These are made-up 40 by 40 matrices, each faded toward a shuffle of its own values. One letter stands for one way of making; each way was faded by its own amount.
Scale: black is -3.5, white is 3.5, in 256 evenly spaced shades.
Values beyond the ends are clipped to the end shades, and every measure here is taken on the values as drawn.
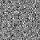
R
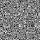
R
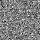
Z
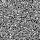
Z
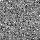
Z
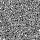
Z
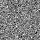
Z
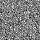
Z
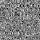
R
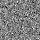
Z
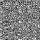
R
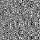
R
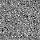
Z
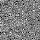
R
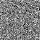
Z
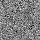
Z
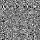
R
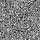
Z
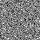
Z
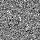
Z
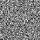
R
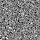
Z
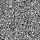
Z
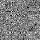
R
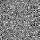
R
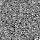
Z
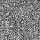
R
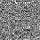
R
